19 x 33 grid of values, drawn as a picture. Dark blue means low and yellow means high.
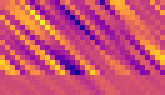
The bottom right is the smoothest part. No row or column stands out. The grain runs diagonally down to the right. There is no overall slope. Overall the values sit about 50% of the way up the scale. A horizontal seam about 80% of the way down splits the table, and the bottom part is calmer.
